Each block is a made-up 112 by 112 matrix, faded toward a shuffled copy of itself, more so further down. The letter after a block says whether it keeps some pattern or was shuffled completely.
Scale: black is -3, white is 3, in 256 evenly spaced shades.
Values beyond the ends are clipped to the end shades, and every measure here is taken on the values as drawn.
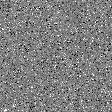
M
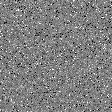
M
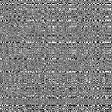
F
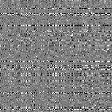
F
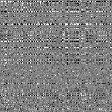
F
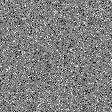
M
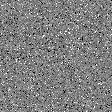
M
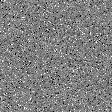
M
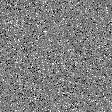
M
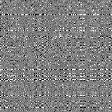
F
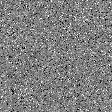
M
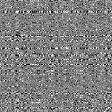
F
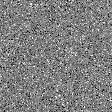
M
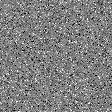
M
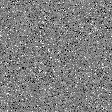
M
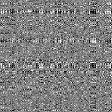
F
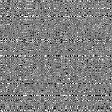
F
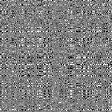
F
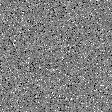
M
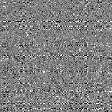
F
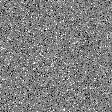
M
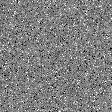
M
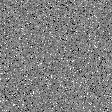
M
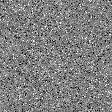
M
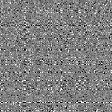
F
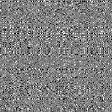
F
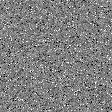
M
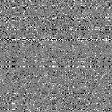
F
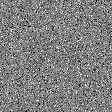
M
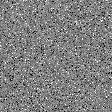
M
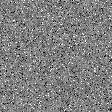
M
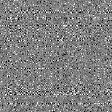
F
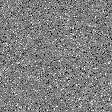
M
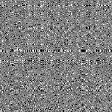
F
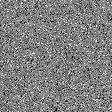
M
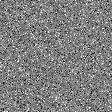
M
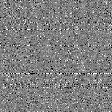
F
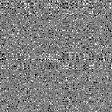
F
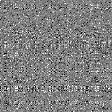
F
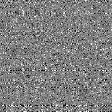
F
